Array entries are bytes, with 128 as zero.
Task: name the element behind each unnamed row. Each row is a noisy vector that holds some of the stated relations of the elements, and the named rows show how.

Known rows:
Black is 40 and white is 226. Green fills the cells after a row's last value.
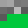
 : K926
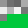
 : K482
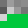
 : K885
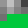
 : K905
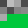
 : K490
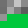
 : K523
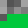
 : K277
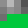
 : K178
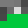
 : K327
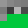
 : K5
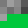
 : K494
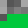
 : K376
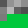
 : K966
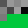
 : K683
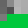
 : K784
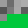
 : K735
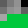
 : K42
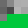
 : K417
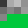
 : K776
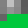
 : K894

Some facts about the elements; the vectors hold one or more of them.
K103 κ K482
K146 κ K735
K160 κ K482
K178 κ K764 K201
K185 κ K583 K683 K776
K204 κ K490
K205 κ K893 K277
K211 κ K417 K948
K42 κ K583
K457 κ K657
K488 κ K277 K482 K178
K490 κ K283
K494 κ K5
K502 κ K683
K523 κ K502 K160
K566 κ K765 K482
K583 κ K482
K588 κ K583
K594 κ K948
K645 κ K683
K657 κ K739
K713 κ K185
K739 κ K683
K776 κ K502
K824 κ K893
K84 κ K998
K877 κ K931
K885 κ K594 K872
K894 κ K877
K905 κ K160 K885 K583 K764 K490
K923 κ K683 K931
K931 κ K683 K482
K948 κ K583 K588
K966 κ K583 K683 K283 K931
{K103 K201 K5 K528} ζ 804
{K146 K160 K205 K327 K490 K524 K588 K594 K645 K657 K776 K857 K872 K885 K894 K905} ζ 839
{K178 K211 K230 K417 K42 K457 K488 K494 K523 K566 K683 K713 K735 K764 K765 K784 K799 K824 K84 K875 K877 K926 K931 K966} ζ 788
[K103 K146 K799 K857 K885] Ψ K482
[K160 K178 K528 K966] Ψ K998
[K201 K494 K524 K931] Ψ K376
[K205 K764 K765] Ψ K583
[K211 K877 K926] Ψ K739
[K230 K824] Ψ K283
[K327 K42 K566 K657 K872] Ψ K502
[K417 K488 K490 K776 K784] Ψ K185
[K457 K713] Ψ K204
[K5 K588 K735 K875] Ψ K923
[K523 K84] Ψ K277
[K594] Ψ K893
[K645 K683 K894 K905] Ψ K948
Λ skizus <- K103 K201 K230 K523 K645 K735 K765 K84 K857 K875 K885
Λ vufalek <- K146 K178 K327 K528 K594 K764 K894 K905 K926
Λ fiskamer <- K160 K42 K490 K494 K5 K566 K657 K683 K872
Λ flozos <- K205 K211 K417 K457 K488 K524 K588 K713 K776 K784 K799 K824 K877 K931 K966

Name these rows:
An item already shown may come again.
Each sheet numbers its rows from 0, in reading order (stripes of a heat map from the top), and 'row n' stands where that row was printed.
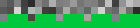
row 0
K872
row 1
K739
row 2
K211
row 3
K799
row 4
K645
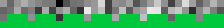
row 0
K524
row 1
K5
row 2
K502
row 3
K160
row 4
K588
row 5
K103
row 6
K931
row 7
K877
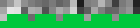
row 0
K103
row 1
K204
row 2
K566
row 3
K84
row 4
K657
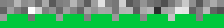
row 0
K84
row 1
K583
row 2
K84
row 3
K488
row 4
K146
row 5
K948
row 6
K103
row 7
K966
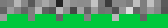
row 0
K84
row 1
K966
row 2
K185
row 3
K594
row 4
K857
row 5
K894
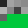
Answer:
K185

